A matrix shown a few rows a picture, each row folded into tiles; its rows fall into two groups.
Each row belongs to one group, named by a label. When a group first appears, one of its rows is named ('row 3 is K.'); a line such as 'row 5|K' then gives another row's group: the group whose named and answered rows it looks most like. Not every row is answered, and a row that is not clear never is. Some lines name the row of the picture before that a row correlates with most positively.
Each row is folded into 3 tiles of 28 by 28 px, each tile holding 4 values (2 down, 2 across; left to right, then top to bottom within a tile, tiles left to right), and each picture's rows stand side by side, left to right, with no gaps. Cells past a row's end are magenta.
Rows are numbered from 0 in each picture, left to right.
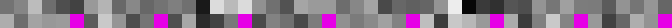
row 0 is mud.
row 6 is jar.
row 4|mud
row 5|mud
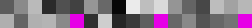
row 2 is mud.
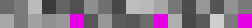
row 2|jar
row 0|mud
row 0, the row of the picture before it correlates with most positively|0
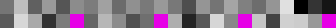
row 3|mud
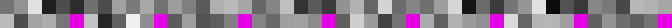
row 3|mud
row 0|mud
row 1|jar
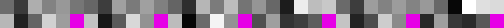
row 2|jar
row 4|jar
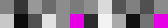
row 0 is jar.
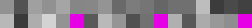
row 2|mud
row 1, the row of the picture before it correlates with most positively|1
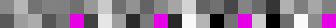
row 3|jar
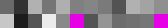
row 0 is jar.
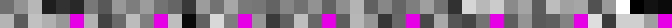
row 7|mud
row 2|jar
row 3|jar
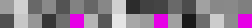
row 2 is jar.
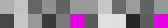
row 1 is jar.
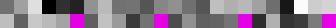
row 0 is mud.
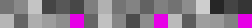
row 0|mud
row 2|mud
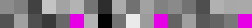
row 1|jar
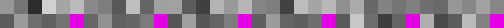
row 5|jar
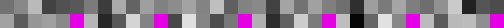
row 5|mud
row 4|jar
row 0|mud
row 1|jar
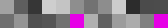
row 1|mud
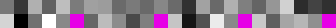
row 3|mud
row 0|jar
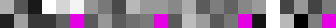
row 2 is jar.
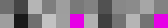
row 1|jar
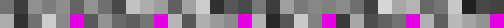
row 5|mud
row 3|jar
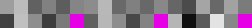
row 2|jar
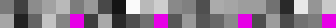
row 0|jar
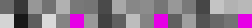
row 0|jar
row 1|jar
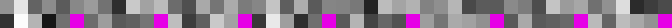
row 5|mud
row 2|jar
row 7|mud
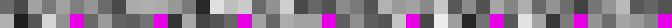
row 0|jar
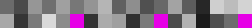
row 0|jar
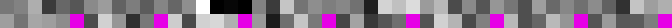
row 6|jar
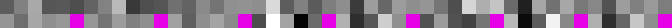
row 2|jar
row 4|jar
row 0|mud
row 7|jar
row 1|mud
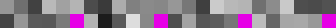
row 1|jar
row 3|mud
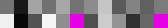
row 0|jar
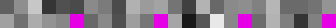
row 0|mud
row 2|jar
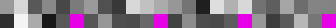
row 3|jar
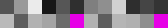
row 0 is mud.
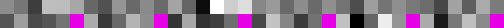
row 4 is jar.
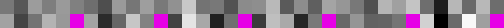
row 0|jar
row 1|jar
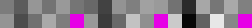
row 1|jar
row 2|jar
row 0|jar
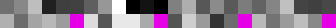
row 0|mud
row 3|mud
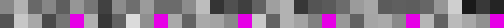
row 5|mud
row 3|mud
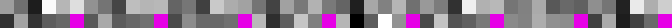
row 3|jar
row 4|jar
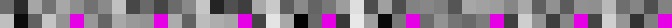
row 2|mud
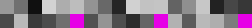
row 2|mud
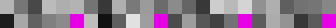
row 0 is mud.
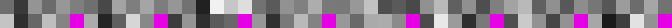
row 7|jar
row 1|jar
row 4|mud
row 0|jar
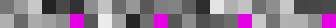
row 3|mud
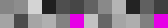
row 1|mud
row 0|mud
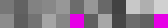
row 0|jar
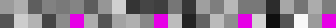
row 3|jar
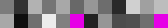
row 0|jar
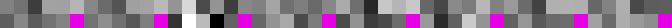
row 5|jar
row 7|mud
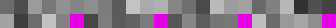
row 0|jar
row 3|mud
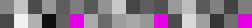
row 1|mud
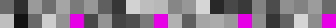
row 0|jar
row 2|mud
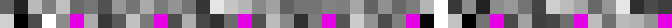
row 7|mud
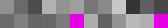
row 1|mud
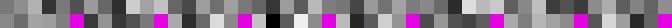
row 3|jar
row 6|mud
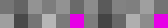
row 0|jar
